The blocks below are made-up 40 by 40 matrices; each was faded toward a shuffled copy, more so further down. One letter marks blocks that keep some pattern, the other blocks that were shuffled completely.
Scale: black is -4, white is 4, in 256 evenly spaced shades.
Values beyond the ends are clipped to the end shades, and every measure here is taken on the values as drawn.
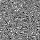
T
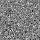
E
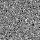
E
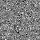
T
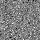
E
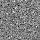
E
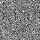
T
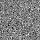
E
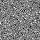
E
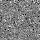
T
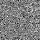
T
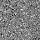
E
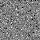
T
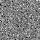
T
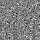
T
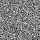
T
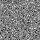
T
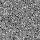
E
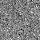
E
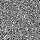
T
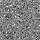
T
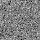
E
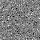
T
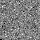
E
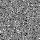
E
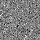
E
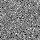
E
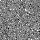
E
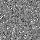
E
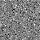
E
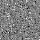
T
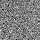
E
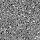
E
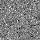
E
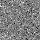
E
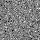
E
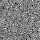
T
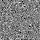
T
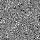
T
